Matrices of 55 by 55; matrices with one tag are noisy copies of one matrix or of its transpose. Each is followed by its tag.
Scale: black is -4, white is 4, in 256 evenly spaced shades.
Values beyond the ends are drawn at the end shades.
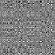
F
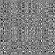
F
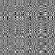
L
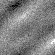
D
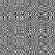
L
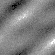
D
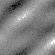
D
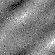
D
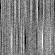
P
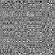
F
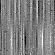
P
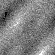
D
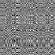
L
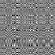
L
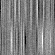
P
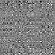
F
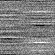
P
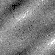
D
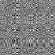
L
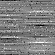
P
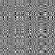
L
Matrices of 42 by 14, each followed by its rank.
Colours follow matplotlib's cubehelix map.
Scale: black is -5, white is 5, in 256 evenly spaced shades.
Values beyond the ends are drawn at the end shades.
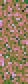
full rank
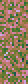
full rank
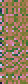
three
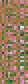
three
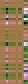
one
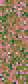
full rank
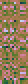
three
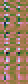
two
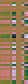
one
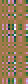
one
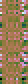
two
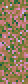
full rank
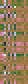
two
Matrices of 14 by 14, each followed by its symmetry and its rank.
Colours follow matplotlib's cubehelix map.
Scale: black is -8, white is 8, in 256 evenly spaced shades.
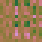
neither, rank two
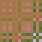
symmetric, rank one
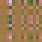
neither, rank one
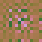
symmetric, rank two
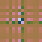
symmetric, rank one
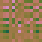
neither, rank two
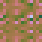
neither, rank two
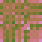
symmetric, rank two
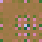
symmetric, rank two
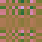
neither, rank one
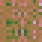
neither, rank three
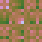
symmetric, rank two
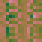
neither, rank two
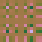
symmetric, rank one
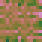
neither, rank three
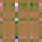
neither, rank one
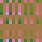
neither, rank one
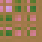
symmetric, rank one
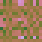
neither, rank three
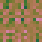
neither, rank three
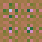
symmetric, rank two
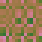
neither, rank two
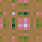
symmetric, rank one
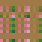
neither, rank one
